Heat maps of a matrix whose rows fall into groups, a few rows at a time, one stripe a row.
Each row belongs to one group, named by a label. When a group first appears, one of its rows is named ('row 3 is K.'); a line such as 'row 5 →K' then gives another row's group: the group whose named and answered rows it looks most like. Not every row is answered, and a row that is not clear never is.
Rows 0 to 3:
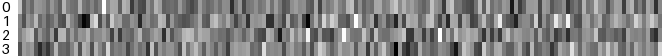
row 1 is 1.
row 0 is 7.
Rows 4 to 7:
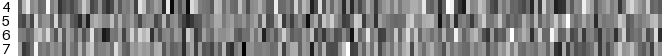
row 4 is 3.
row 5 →1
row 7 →7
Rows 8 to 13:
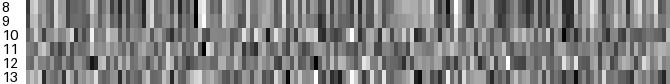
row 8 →3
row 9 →3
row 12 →1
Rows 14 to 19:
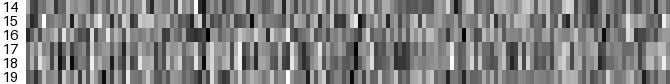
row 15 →7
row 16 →1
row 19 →1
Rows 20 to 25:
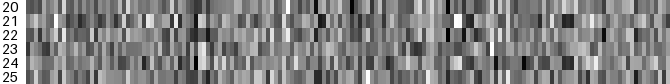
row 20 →1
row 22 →1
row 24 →3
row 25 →1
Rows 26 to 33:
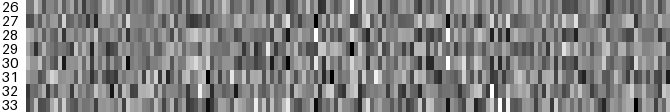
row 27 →1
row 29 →1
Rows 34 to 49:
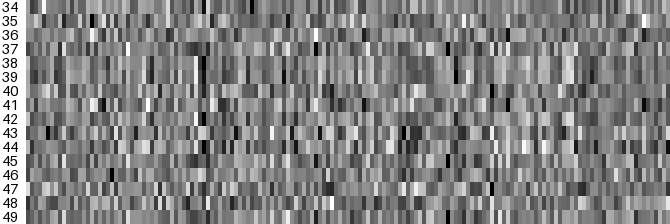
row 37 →1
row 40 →7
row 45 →1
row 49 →1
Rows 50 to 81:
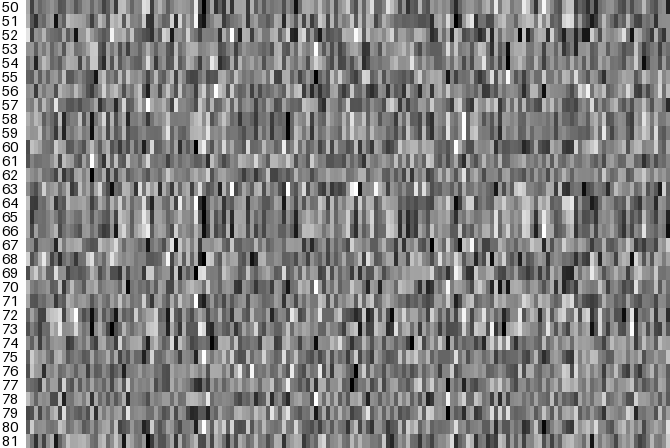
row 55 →1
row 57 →3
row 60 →3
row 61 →1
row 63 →7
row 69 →3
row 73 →7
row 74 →1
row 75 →3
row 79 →1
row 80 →3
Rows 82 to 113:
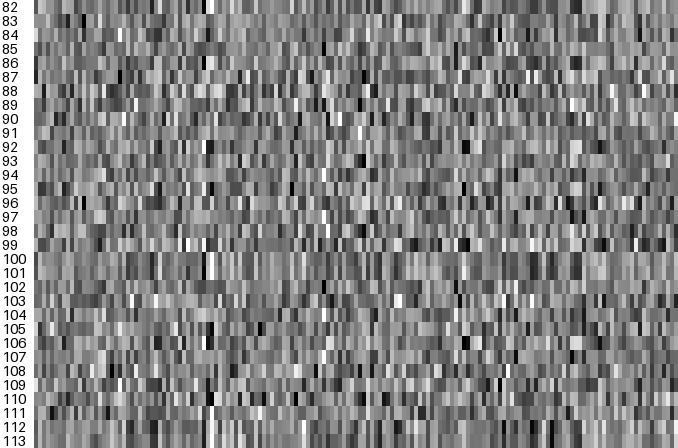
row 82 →3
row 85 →1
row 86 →3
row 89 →1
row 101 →3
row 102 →1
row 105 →7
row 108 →1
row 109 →7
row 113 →3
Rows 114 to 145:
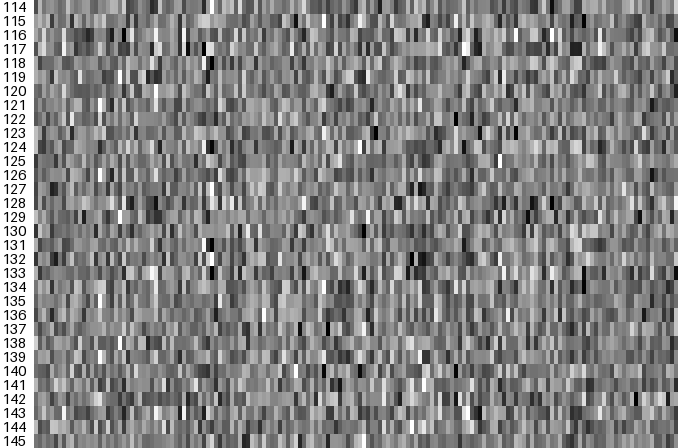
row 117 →3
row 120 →3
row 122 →1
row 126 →1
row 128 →3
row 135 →1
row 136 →1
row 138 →7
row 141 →7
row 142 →3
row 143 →3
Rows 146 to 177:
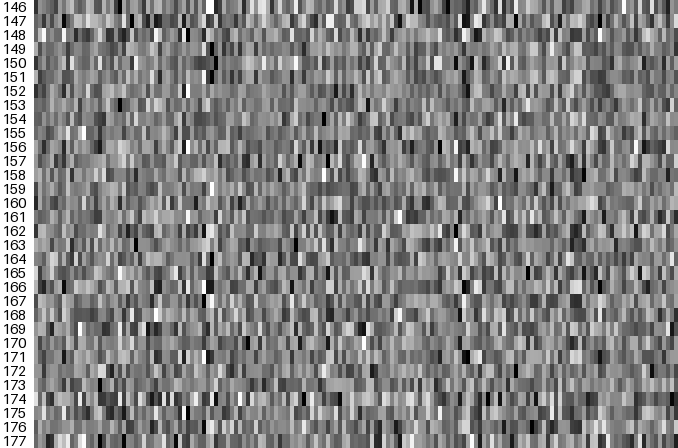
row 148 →3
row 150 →1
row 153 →7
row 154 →1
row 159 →3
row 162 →3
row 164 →7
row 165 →7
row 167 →3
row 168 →3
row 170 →7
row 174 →7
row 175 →3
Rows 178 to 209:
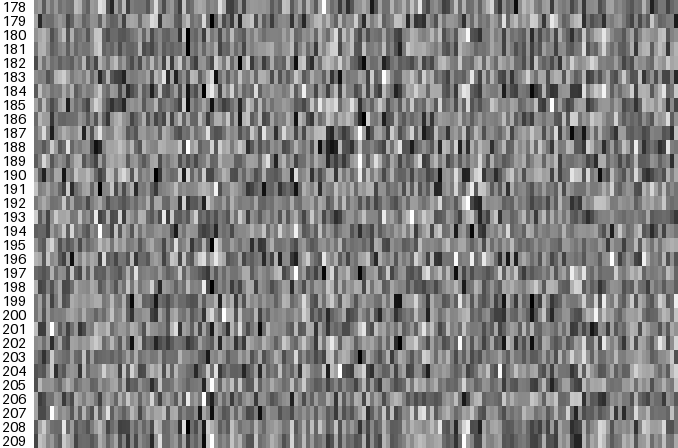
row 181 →3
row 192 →3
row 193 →7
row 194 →1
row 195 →7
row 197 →1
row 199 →3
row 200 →3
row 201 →7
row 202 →3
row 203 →1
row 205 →3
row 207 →7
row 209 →3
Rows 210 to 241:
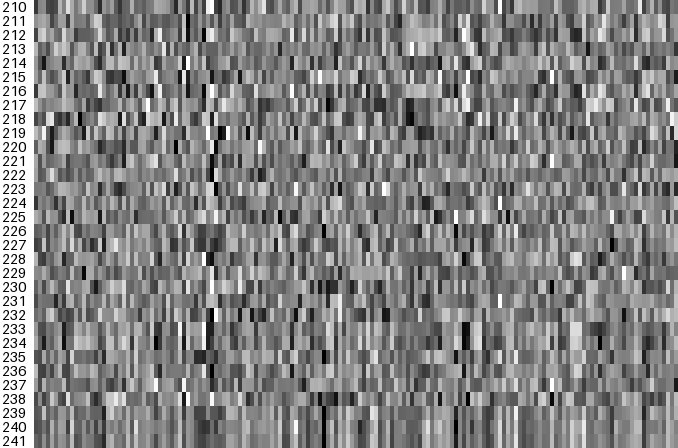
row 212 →3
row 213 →7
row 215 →3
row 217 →3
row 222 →7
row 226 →1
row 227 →1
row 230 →3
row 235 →1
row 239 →1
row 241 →1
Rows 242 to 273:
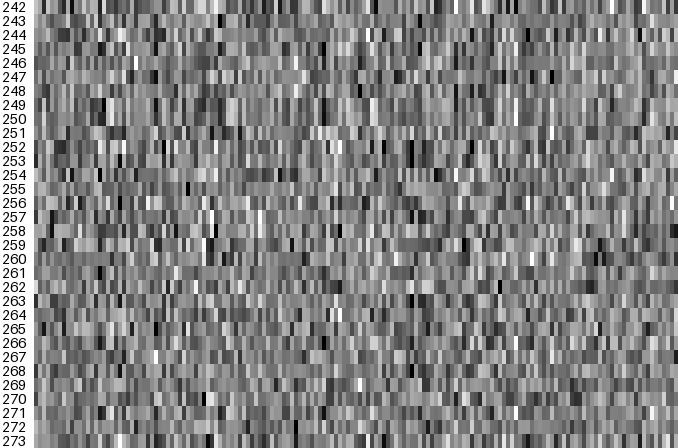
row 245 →1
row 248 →1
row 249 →1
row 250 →1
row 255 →3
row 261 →1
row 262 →7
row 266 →1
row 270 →3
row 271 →1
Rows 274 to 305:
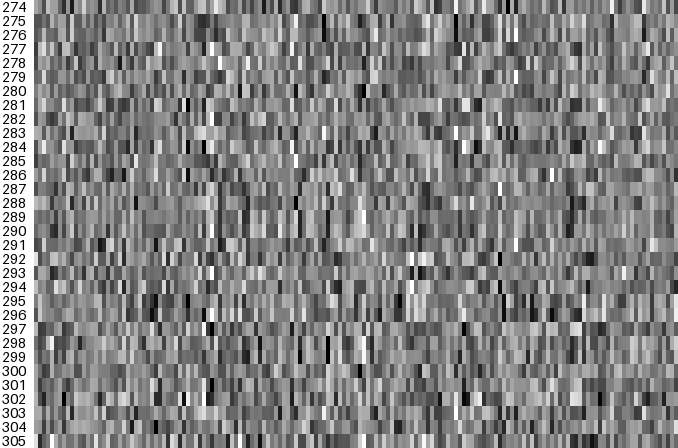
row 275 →1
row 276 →1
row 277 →3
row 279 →1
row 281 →3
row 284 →3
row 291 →1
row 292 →7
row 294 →7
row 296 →3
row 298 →7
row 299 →7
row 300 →1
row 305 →7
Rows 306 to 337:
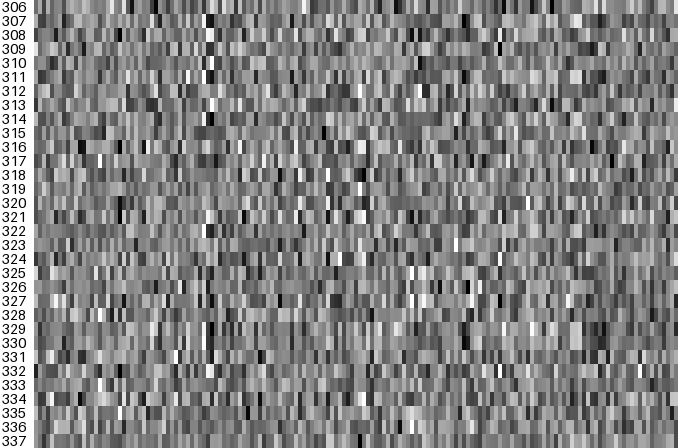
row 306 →3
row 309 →7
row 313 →3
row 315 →1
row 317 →1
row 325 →7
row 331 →7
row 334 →7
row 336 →7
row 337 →1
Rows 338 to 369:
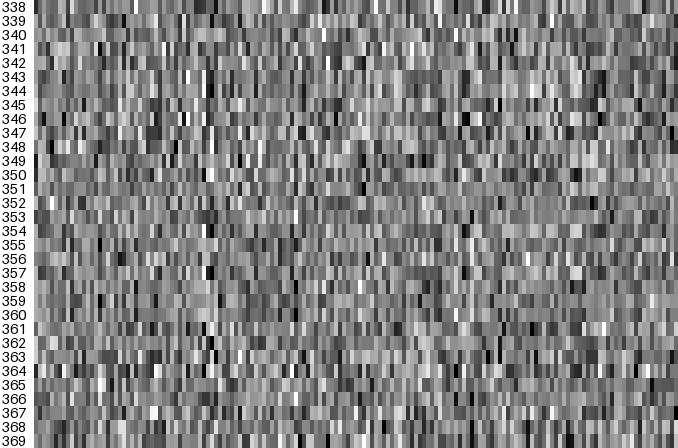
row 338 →1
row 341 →7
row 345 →7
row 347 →7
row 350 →3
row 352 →7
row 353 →1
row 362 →7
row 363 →7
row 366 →1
